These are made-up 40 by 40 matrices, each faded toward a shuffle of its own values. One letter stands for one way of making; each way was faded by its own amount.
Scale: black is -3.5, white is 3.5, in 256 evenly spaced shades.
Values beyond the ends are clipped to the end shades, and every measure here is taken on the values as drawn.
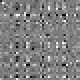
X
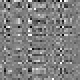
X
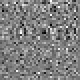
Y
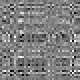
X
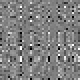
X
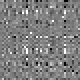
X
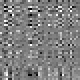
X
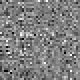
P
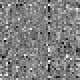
P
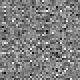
Y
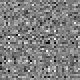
Y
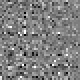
Y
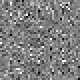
P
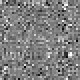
Y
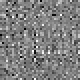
Y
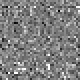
Y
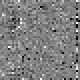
P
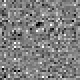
Y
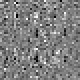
Y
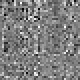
Y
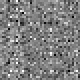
Y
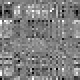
X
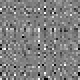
X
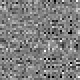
Y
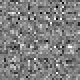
Y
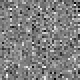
P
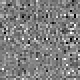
Y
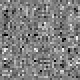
Y
